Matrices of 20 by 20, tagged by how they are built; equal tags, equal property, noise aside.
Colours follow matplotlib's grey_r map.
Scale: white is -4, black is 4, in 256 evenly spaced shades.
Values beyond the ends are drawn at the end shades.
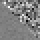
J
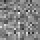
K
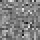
K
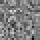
K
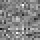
K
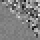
J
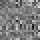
K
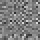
K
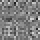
K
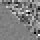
J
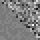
J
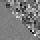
J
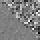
J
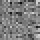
K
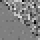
J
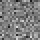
K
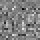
K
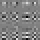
K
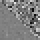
J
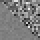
J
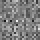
K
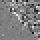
J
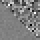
J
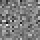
K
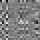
K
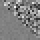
J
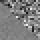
J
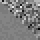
J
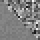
J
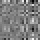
K
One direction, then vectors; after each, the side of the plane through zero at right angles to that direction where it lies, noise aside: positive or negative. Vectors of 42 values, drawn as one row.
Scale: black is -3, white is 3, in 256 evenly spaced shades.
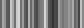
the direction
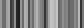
negative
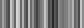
positive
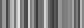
positive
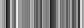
positive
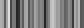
negative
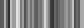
positive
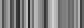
negative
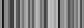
negative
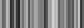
negative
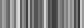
positive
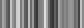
positive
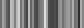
positive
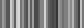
positive
